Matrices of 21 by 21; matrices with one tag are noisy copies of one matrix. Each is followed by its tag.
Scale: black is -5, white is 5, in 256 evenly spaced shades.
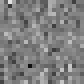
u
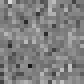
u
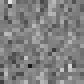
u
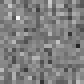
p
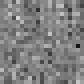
p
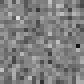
p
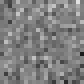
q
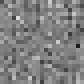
p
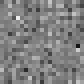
p
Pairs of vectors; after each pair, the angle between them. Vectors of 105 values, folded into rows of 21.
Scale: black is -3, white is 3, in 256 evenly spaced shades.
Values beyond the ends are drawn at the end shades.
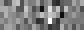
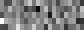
orthogonal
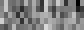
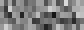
partly opposed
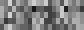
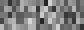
partly opposed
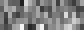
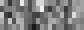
orthogonal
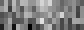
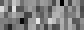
orthogonal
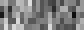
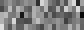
orthogonal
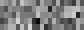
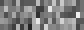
nearly opposite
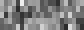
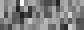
nearly parallel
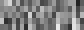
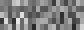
partly opposed
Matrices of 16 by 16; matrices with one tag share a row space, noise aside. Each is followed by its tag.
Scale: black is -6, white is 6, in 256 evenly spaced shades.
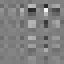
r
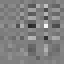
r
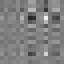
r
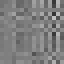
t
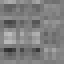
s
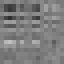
s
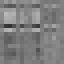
s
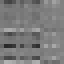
s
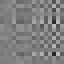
t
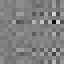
t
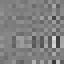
t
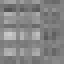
s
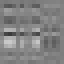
s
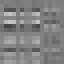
s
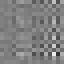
t
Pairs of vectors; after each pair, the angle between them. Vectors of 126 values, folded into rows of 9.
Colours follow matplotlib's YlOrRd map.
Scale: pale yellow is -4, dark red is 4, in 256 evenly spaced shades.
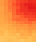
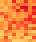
partly aligned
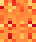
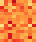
nearly parallel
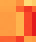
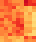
nearly opposite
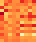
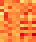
nearly opposite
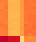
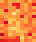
partly aligned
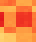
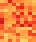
partly aligned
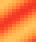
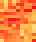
partly aligned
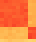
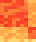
nearly parallel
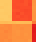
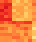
nearly opposite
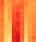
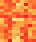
partly opposed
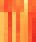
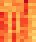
nearly opposite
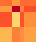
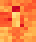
nearly parallel
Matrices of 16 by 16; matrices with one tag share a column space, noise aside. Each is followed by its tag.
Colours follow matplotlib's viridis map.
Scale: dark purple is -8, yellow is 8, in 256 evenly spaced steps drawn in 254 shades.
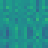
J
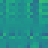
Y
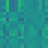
J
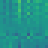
Y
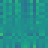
Y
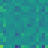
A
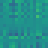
Y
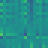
Y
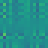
Y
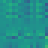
Y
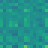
A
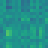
J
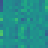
J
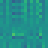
Y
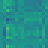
J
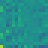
A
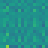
A
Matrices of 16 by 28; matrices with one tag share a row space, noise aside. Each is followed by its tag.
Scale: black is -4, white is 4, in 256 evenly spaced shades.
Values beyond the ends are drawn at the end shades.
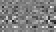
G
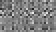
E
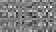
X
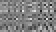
X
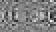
G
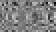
G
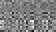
E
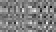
X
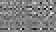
X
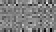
X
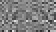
G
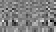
G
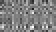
E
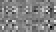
G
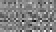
X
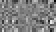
G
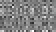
E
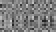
E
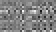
X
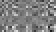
G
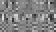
G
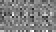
E
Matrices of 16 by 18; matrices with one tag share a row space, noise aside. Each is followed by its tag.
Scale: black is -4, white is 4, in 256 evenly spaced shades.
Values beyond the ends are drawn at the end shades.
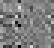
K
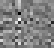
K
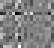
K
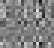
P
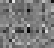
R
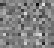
P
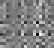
P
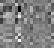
K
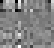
K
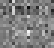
R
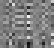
R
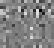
P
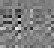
K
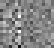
K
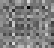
R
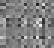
P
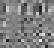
P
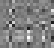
R
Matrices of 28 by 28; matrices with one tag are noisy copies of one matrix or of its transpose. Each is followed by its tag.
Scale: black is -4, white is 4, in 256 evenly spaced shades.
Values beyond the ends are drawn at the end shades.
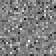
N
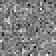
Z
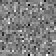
Z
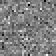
Z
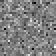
Z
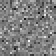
N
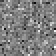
Z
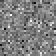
Z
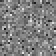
Z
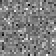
Z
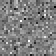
N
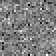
Z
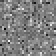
Z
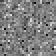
Z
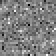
Z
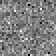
Z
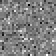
Z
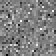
N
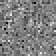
Z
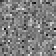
Z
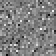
N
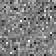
N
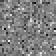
Z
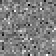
Z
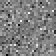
N
